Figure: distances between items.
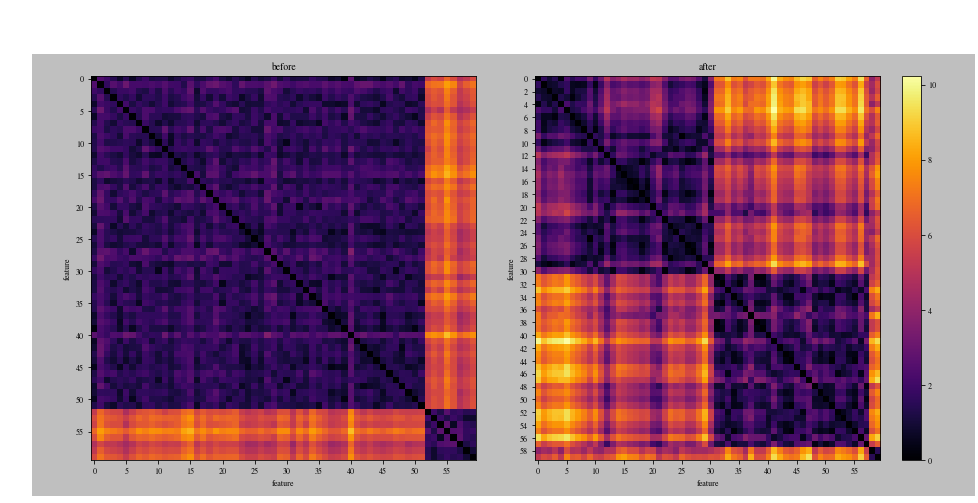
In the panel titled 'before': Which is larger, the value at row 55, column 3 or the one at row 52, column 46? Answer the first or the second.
the first
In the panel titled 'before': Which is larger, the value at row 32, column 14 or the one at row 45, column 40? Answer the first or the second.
the second
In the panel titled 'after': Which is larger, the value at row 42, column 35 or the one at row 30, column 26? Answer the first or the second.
the first
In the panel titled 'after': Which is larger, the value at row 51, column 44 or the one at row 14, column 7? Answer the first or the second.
the second
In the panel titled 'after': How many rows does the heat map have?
60
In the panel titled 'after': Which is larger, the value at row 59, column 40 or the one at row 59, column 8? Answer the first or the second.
the first
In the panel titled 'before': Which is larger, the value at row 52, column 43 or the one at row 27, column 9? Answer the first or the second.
the first
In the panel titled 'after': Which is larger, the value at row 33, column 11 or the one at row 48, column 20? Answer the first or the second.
the first
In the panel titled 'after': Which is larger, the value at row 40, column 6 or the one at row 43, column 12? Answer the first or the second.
the first
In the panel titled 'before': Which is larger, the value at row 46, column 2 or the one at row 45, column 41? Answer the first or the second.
the first
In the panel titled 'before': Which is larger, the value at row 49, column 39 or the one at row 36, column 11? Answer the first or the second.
the second
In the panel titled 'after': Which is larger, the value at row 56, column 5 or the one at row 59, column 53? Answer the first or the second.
the first
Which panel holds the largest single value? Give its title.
after
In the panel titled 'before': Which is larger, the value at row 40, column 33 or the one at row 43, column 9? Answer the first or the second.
the first
